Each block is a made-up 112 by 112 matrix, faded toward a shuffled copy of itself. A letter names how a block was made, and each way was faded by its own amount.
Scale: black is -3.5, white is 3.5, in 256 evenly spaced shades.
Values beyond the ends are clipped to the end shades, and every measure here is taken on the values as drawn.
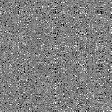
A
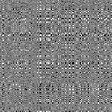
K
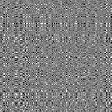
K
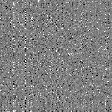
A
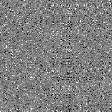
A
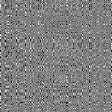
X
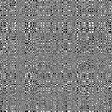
K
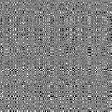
K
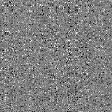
A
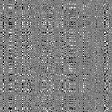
X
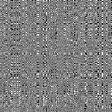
X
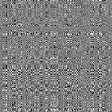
K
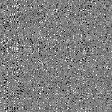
A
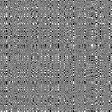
X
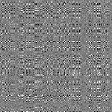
K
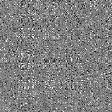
A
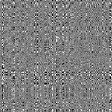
X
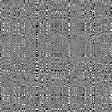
X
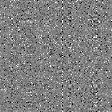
A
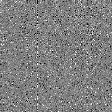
A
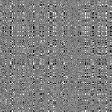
X
